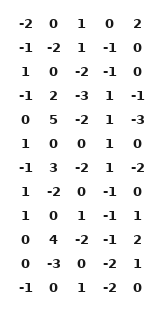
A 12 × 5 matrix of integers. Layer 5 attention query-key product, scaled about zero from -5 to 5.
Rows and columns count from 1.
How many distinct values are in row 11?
4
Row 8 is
1 -2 0 -1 0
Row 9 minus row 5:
1 -5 3 -2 4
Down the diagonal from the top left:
-2 -2 -2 1 -3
